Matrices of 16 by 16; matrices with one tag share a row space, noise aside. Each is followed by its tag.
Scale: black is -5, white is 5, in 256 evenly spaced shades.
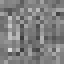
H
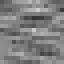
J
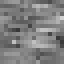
J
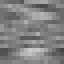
J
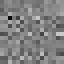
H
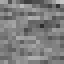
J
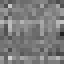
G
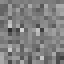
H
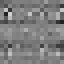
G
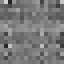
G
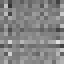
G
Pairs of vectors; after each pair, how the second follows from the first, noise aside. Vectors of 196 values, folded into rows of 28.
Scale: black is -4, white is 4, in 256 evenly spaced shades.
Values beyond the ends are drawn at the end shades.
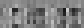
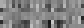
wrapped around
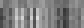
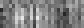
copied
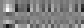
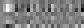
copied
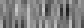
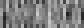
wrapped around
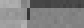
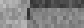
copied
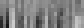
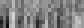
copied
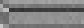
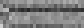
copied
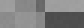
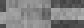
wrapped around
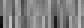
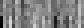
copied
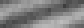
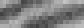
wrapped around
